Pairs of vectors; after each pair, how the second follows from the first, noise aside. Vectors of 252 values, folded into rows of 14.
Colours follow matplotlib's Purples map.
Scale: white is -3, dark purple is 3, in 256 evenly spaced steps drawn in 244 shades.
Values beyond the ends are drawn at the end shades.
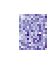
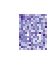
negated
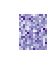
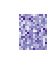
copied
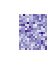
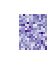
copied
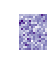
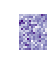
copied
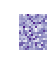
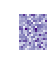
negated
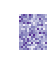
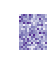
copied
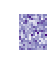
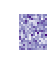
copied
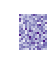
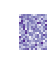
negated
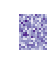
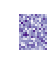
copied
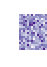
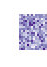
copied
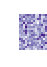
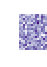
negated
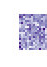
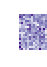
copied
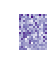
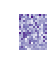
copied
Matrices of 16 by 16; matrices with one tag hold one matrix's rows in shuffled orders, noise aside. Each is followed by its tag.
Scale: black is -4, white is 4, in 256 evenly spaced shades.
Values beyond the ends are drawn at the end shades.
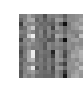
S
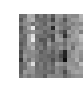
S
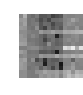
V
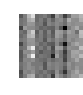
S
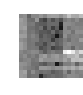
V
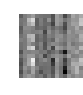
S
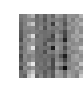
S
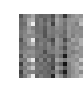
S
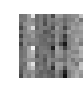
S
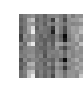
S
